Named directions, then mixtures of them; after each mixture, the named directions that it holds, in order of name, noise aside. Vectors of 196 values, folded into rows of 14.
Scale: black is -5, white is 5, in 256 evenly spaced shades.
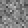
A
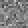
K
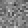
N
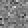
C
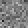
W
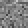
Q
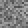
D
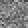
C, K, W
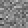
C, D, Q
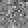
C, N, Q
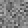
D, N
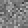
D, N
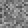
A, D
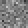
D, N, W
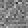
C, K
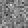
A, D, Q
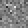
A, C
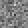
K, N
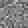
K, Q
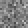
A, N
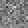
A, C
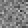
D, K, N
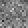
W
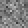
A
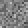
D, N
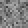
A, Q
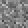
A, D, W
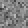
D, K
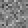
K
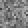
D, N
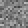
C, D, Q
